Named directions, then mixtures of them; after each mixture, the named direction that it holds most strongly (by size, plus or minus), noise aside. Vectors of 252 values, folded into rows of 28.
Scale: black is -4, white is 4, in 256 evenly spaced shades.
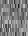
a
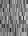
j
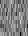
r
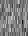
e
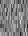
r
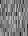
r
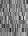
j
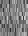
j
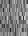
j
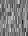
e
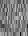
r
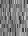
j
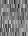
a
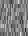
r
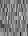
r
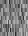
a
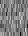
r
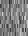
j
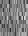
j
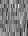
r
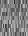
a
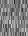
a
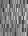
j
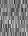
a
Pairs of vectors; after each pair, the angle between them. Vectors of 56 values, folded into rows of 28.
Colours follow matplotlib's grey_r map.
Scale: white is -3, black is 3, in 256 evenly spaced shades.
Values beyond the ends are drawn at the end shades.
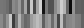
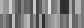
partly opposed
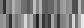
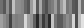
nearly parallel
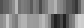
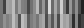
orthogonal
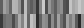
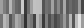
partly opposed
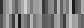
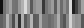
nearly parallel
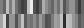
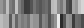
orthogonal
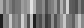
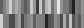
orthogonal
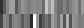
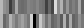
nearly opposite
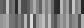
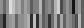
partly opposed
